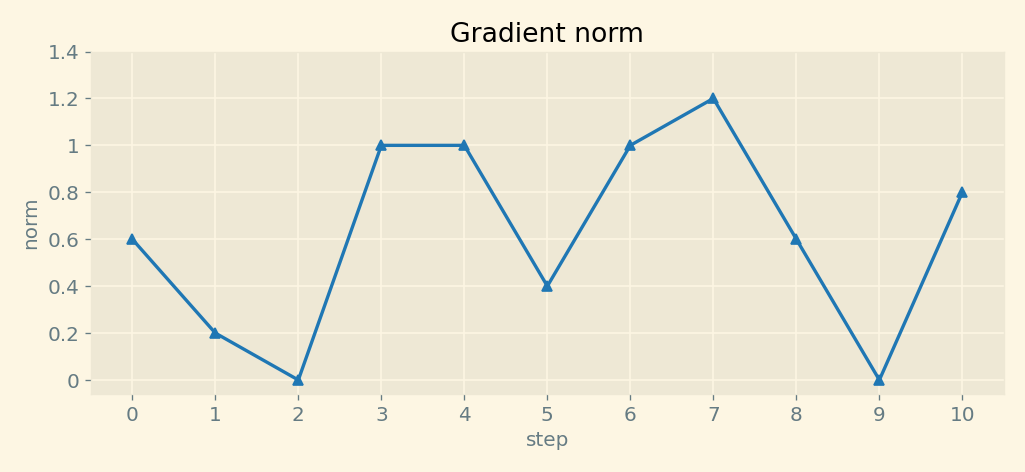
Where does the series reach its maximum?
7
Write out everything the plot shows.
Title: Gradient norm
x-axis: step, ticks 0 1 2 3 4 5 6 7 8 9 10
y-axis: norm, ticks 0 0.2 0.4 0.6 0.8 1 1.2 1.4
Values:
0.6 0.2 0 1 1 0.4 1 1.2 0.6 0 0.8
